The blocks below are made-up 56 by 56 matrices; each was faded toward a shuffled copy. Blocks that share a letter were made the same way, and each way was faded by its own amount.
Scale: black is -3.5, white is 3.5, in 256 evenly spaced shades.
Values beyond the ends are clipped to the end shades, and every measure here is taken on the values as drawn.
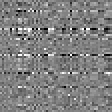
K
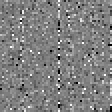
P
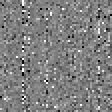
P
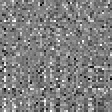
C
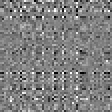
K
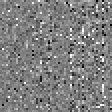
P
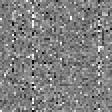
P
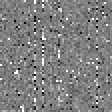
P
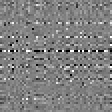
K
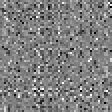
C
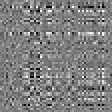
K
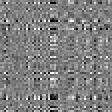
K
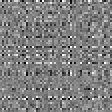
K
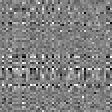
K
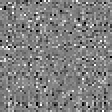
C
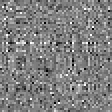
C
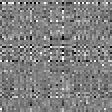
K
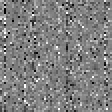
P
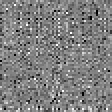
C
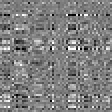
K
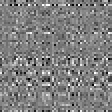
K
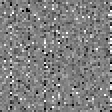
P
